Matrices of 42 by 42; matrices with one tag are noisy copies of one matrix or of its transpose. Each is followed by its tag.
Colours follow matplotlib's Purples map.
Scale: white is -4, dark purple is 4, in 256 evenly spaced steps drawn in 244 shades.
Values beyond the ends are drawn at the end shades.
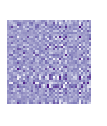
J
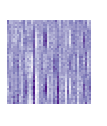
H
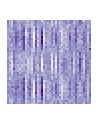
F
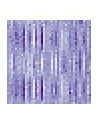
F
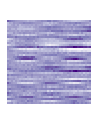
H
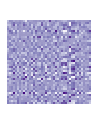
J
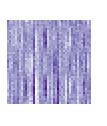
H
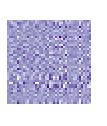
J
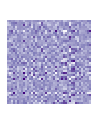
J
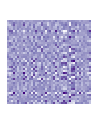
J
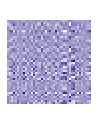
J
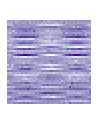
F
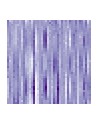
H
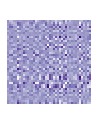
J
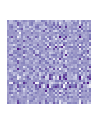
J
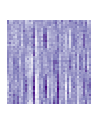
H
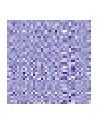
J
